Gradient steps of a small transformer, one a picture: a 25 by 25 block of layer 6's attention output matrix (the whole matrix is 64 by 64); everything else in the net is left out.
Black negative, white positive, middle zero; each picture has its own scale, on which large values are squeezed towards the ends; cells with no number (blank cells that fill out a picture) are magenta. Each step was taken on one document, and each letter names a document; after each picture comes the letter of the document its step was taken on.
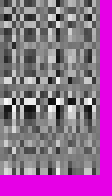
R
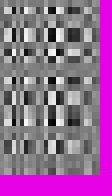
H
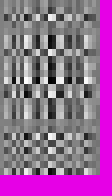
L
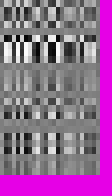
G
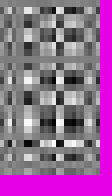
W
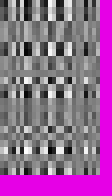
L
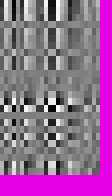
H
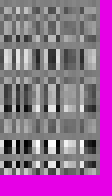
G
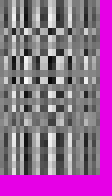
L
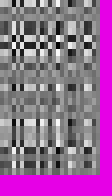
R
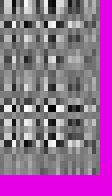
H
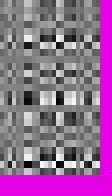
W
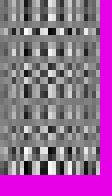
L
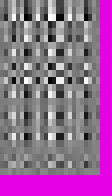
L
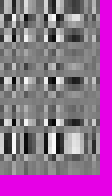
H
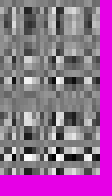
W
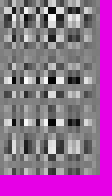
H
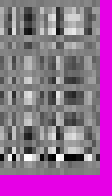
W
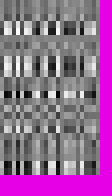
G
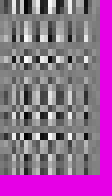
L
